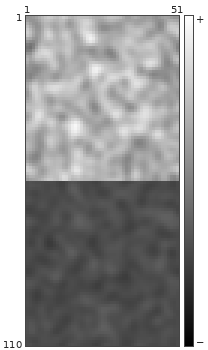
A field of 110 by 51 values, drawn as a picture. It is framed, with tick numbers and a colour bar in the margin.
It is made of 2 by 1 panels. Panel 1,1: high, blotchy. Panel 2,1: low, blotchy, faint in contrast.
